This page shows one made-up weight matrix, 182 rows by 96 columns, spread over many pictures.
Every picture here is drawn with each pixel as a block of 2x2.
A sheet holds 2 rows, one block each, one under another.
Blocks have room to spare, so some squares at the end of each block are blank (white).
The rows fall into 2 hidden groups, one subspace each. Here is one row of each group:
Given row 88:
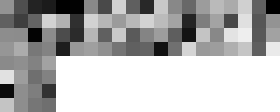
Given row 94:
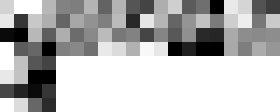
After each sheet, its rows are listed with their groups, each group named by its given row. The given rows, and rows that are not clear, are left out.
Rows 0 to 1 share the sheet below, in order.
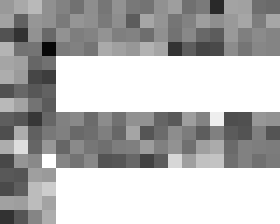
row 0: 94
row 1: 94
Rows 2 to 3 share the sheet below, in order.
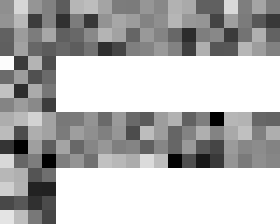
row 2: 94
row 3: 94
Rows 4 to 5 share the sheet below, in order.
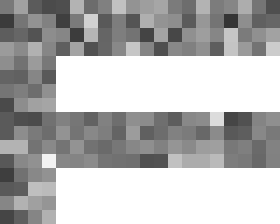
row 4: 88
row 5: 94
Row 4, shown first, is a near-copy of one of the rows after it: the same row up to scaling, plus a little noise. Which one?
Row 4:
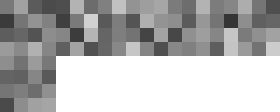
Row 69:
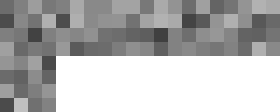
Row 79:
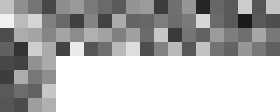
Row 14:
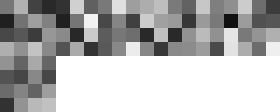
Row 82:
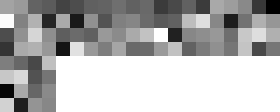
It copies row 14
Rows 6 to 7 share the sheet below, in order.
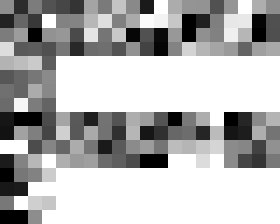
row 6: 88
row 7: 94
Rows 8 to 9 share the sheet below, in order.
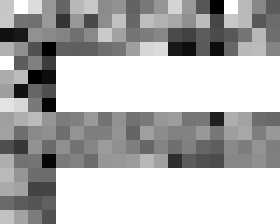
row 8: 94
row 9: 94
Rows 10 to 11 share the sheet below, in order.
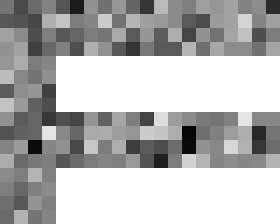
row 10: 88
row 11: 88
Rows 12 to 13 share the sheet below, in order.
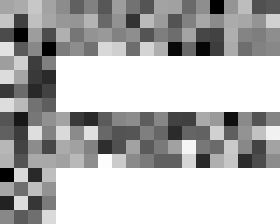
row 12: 94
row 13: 94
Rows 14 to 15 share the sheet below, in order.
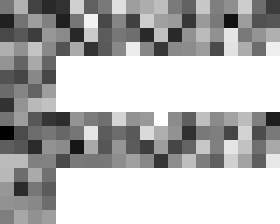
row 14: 88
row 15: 88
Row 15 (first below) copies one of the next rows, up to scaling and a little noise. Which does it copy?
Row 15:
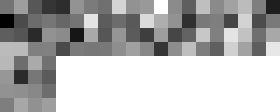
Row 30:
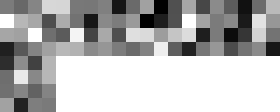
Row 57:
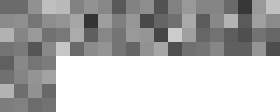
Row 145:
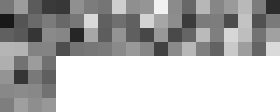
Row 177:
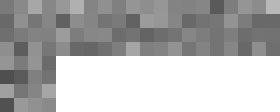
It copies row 145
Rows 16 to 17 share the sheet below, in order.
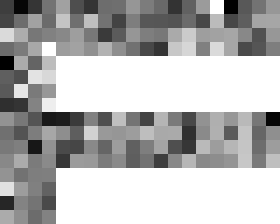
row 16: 94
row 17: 88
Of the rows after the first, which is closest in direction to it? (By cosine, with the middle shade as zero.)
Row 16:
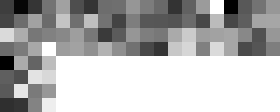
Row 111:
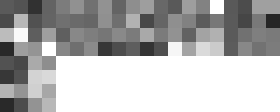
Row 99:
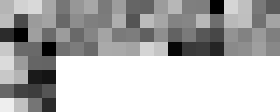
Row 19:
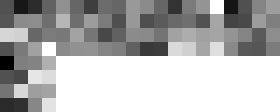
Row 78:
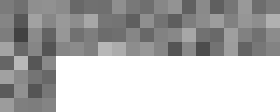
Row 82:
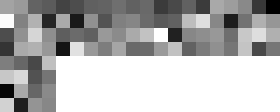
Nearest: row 19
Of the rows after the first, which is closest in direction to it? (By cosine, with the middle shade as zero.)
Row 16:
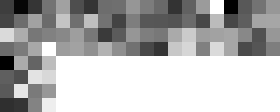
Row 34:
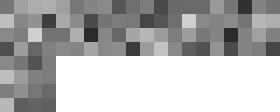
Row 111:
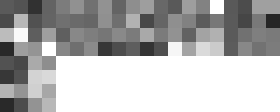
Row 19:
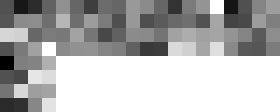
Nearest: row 19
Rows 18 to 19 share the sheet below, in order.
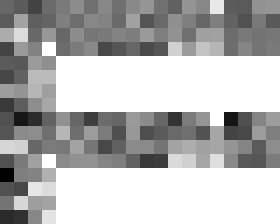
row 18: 94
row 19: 94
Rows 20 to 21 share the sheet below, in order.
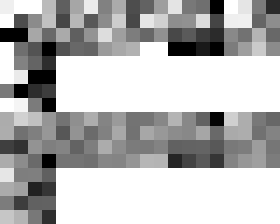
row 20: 94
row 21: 94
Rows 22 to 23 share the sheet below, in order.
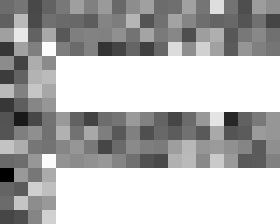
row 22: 94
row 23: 94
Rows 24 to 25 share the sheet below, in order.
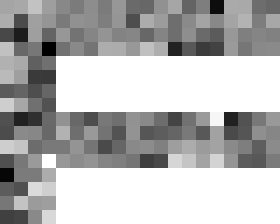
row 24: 94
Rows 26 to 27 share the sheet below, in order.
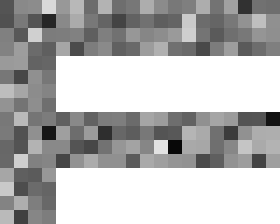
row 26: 88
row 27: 88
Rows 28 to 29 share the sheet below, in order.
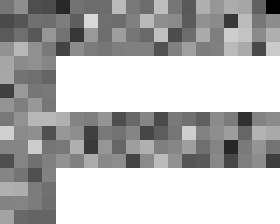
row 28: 88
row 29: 88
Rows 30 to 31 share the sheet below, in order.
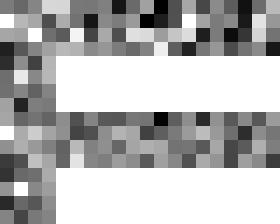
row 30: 88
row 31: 88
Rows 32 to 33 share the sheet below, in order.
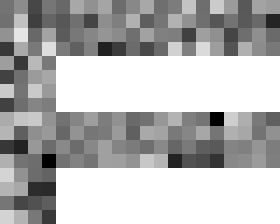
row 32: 94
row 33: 94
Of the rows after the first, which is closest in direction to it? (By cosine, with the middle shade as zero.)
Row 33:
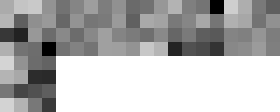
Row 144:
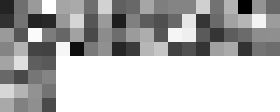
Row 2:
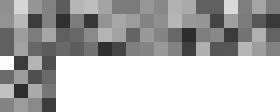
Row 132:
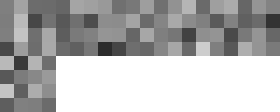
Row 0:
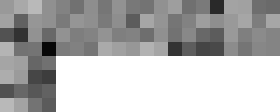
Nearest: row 0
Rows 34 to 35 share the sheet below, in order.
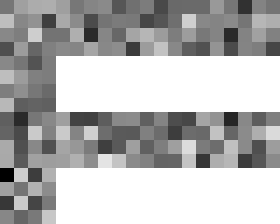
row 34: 88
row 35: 94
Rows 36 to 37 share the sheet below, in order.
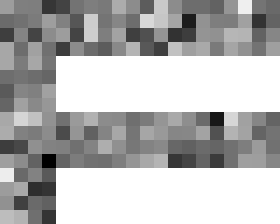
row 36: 88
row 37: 94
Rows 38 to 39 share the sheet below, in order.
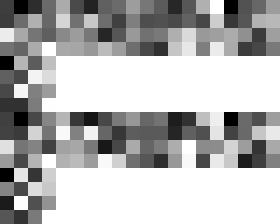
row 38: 94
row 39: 94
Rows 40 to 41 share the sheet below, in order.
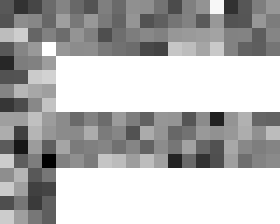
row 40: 94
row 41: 94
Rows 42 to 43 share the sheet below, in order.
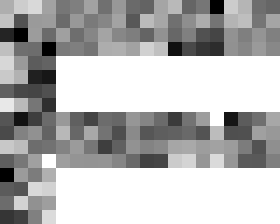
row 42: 94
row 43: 94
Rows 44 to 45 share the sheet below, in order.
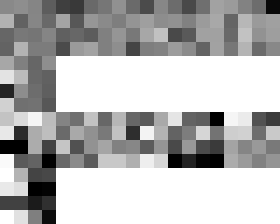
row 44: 88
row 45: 94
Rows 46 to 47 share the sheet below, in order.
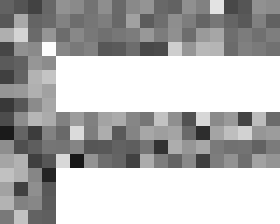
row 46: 94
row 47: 88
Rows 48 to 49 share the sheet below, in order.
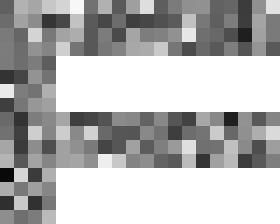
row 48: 88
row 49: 94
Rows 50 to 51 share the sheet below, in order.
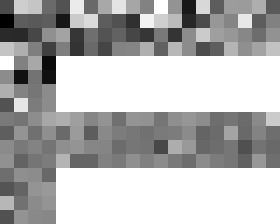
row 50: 88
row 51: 88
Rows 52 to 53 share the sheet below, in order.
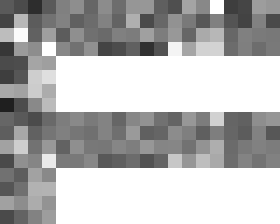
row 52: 94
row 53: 94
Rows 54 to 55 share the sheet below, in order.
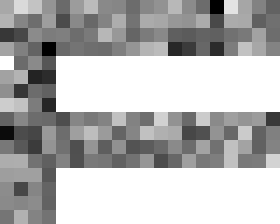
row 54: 94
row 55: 88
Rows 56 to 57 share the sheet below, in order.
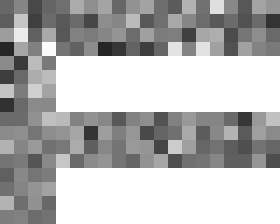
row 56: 94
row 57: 88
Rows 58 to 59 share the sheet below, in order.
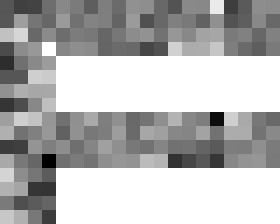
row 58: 94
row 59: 94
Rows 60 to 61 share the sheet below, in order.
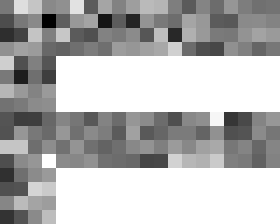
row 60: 88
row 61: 94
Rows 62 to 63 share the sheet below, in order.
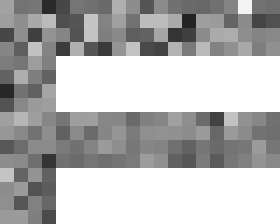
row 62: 88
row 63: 94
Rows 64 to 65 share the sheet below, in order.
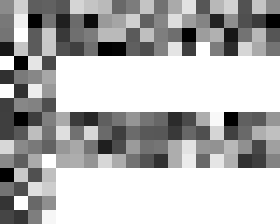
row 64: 94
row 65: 94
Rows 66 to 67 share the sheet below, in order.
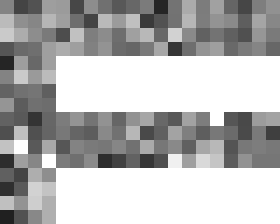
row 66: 88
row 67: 94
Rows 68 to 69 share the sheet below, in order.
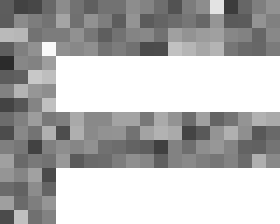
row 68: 94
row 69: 88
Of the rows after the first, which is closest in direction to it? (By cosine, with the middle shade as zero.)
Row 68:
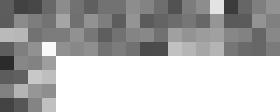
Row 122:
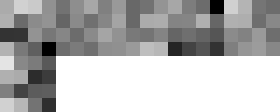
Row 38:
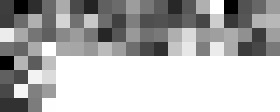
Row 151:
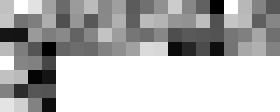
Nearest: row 38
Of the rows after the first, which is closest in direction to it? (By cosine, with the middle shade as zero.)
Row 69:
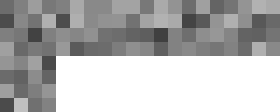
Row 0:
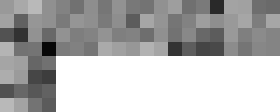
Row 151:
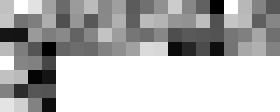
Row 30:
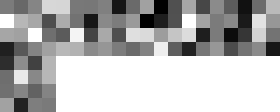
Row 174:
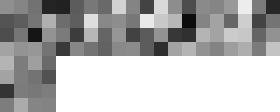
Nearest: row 174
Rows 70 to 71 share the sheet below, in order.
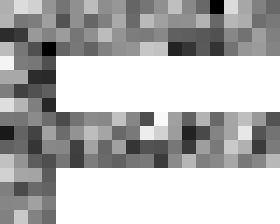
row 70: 94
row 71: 88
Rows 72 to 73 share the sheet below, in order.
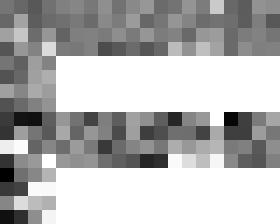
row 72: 94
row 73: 94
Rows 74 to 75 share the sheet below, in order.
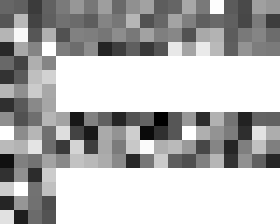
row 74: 94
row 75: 88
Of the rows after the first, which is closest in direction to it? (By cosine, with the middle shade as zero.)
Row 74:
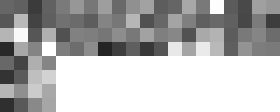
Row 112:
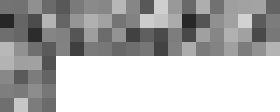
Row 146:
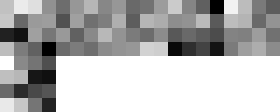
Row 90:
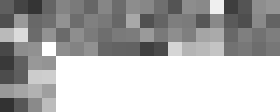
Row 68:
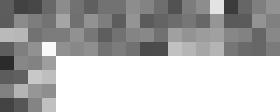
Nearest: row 90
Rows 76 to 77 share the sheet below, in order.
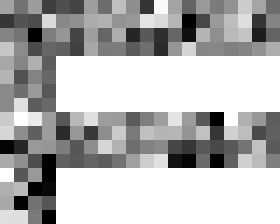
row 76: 88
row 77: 94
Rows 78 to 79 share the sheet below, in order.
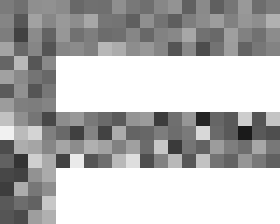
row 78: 94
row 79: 88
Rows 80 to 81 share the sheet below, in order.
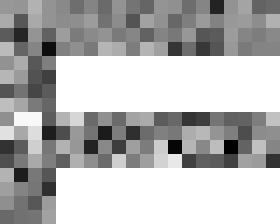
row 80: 94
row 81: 88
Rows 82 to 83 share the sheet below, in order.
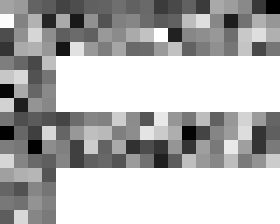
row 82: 88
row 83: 88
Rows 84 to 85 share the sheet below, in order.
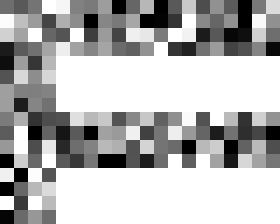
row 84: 88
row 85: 94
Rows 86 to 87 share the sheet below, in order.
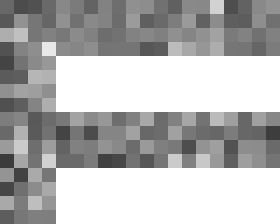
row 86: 94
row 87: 94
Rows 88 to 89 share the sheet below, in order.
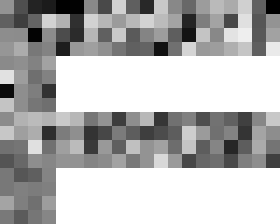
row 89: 88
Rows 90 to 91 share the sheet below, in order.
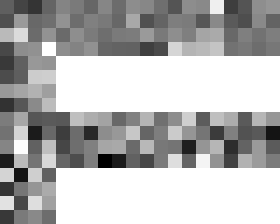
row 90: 94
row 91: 94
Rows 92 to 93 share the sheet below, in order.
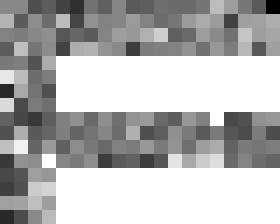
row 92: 88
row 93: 94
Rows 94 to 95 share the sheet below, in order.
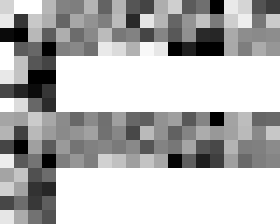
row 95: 94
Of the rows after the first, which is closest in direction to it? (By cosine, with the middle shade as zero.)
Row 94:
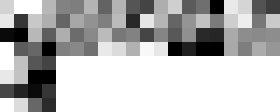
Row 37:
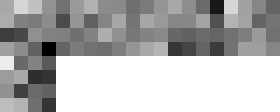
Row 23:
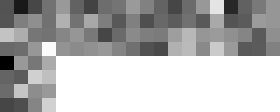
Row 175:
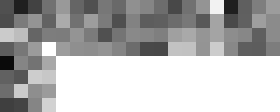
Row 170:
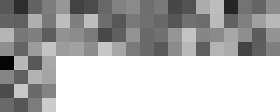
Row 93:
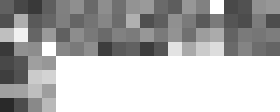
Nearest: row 37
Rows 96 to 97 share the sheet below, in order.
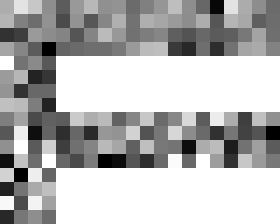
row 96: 94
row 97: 94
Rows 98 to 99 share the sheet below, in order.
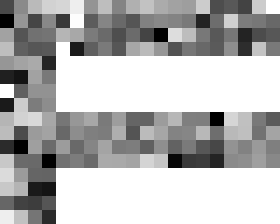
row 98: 88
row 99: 94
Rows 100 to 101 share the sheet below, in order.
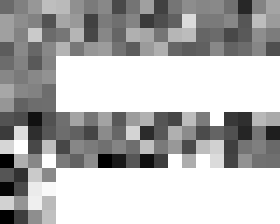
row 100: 88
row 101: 94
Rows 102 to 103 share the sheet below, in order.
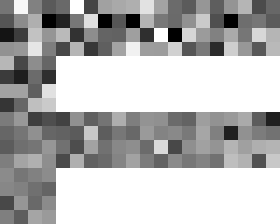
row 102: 88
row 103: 88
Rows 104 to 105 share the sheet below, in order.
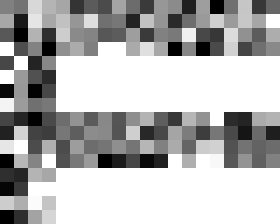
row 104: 94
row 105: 94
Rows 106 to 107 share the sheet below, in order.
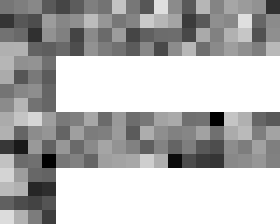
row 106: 88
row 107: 94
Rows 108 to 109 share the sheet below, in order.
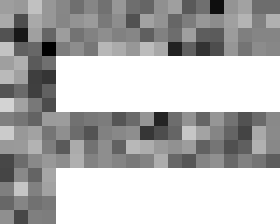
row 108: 94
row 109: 88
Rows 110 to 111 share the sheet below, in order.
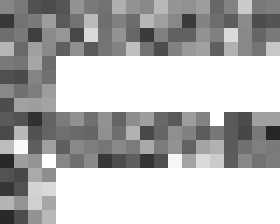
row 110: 88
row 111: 94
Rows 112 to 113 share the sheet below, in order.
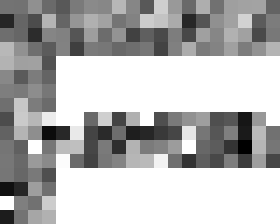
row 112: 88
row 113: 88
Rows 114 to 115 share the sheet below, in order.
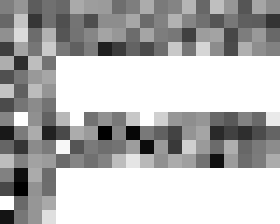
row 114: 94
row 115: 88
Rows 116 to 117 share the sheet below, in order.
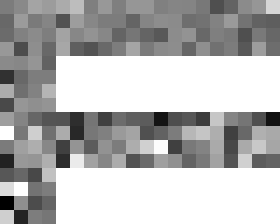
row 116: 88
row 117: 88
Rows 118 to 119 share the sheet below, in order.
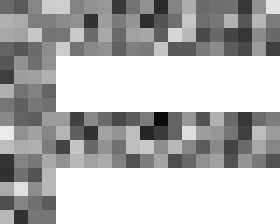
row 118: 88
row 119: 88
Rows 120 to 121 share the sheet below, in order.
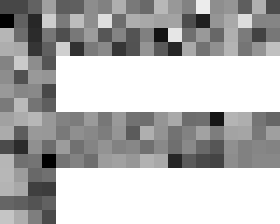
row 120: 88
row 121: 94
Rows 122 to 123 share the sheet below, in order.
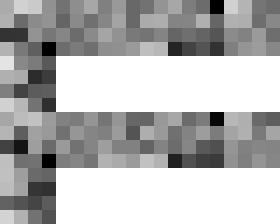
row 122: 94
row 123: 94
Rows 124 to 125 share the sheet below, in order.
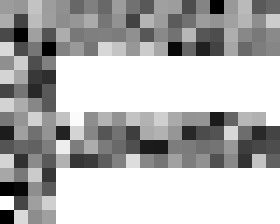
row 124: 94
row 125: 88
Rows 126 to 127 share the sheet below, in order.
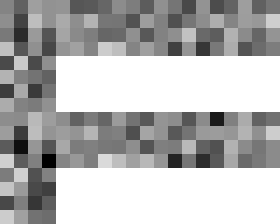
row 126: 94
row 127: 94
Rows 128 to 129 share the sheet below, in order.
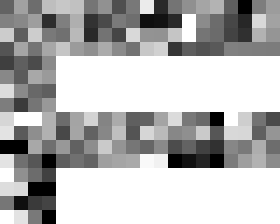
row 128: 88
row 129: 94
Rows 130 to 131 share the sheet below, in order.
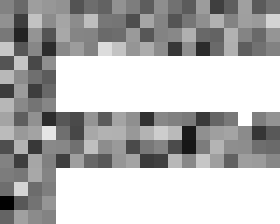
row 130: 94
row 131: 88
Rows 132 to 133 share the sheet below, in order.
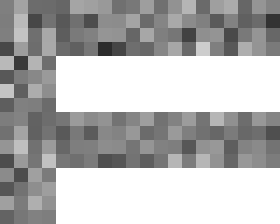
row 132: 94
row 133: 94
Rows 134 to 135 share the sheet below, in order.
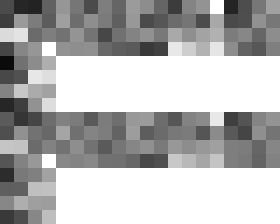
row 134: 94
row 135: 94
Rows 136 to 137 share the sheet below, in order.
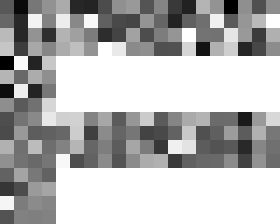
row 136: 94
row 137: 88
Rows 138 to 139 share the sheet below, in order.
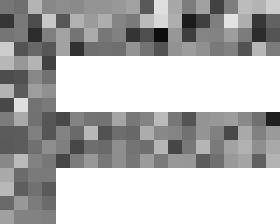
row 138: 88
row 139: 88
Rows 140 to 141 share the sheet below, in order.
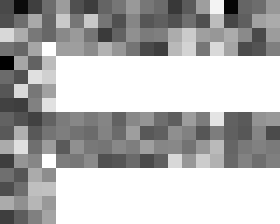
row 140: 94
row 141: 94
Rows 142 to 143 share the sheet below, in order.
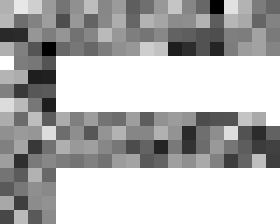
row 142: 94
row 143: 88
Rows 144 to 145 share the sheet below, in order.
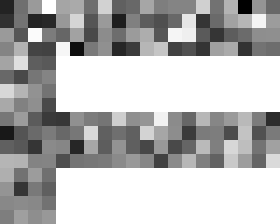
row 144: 88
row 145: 88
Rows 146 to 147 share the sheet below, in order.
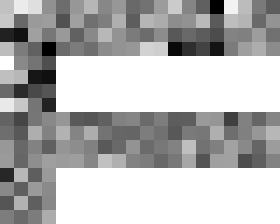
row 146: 94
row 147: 94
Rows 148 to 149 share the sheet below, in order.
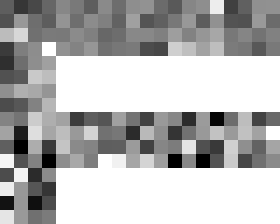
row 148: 94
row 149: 94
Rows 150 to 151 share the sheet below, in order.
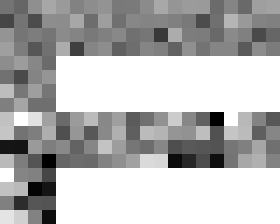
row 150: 88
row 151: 94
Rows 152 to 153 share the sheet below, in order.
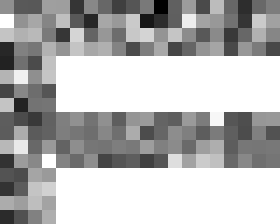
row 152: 88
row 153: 94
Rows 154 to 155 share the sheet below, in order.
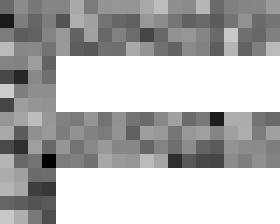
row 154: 88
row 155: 94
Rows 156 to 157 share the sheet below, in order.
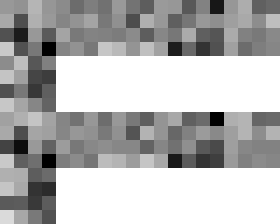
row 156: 94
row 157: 94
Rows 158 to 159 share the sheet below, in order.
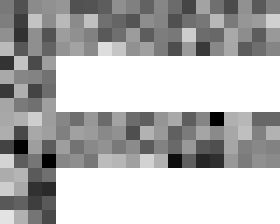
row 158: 94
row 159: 94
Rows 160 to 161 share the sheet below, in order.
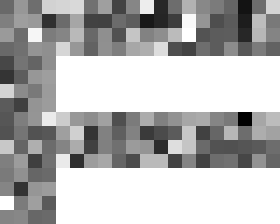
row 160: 88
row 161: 88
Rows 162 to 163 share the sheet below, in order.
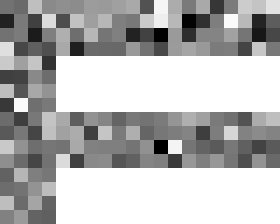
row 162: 88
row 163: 88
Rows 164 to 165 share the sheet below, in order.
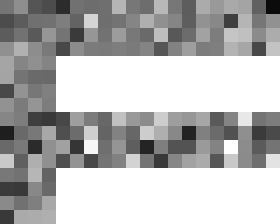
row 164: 88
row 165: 88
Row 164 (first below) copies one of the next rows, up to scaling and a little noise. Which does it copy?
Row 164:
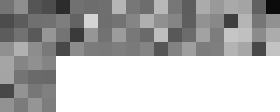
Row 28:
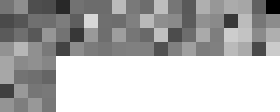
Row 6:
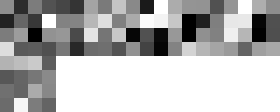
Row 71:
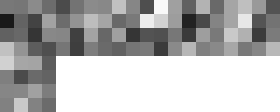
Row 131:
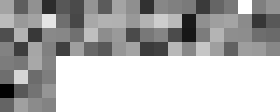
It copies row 28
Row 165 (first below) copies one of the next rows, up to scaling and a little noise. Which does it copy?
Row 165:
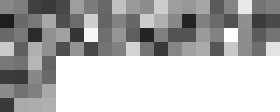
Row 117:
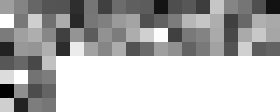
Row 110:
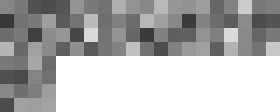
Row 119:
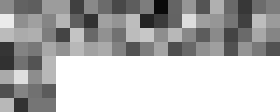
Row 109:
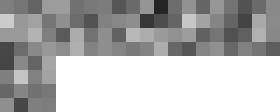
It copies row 110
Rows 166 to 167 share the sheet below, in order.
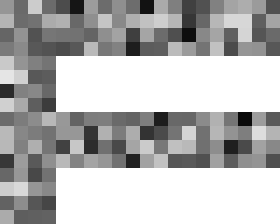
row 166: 88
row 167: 88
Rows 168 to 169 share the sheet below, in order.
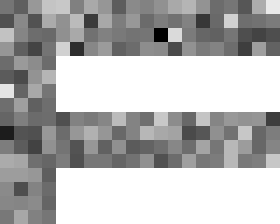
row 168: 88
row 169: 88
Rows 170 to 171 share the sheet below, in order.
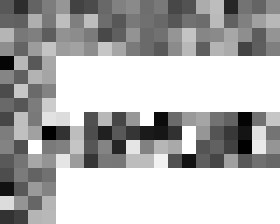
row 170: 94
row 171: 88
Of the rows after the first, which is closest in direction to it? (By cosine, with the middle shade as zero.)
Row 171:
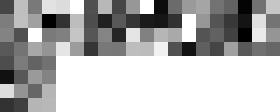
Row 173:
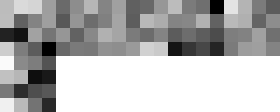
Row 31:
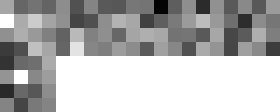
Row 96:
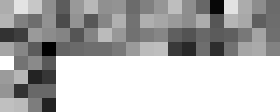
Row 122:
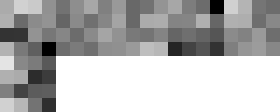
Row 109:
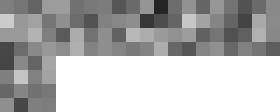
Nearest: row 109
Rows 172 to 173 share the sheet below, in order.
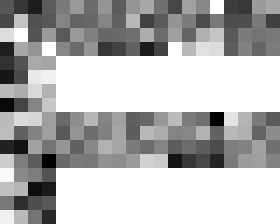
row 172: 94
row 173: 94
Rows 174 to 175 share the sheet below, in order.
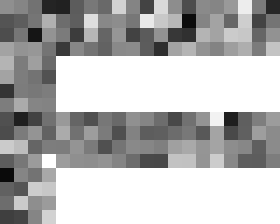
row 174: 88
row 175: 94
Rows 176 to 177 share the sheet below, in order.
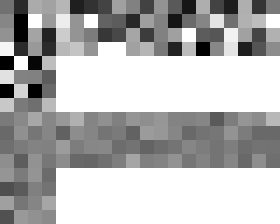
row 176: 94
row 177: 88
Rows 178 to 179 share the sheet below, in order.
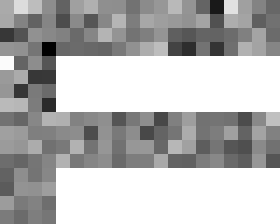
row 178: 94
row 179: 88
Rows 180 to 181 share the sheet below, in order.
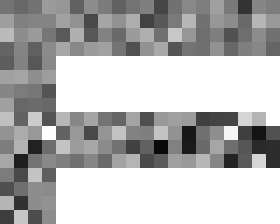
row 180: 88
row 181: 88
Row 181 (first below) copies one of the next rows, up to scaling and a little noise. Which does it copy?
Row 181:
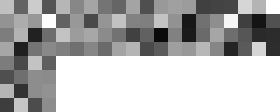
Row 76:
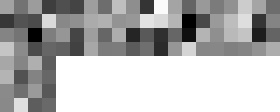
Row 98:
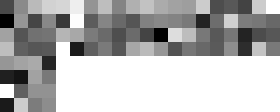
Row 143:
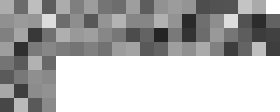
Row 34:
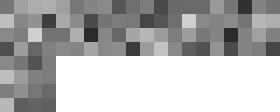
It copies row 143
